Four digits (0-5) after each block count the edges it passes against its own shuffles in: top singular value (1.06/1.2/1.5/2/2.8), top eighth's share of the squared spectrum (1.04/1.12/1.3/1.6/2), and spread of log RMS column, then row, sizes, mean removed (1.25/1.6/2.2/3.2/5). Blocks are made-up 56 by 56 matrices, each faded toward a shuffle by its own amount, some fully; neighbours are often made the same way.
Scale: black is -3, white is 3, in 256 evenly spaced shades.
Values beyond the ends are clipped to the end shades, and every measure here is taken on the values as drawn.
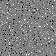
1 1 0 0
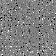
2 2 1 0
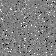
1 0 0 0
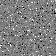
0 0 0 0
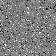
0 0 0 0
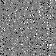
1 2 1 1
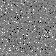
0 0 0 0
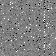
2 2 1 0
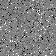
0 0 0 0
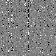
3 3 2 1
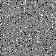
1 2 2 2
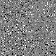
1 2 2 2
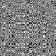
4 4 3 2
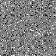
3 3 1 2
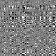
4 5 3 3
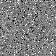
1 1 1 0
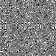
3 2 1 1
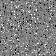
1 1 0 0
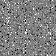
2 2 2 0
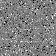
0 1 0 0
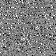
1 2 0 2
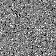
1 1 0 0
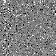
2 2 2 0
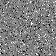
0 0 0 0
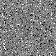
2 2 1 0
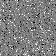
0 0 0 0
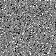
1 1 0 0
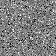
1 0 0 0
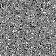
2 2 0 0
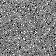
1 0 0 0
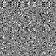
4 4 2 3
